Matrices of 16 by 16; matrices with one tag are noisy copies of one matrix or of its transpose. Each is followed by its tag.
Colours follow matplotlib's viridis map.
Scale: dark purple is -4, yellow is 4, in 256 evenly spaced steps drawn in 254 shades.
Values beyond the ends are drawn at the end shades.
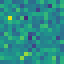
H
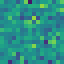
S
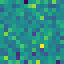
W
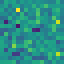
H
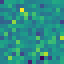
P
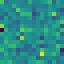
S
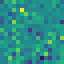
P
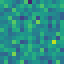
S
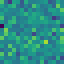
W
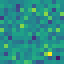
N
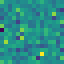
S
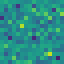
N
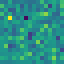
H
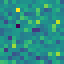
H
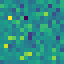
H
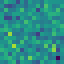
N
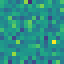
S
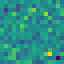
N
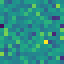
W
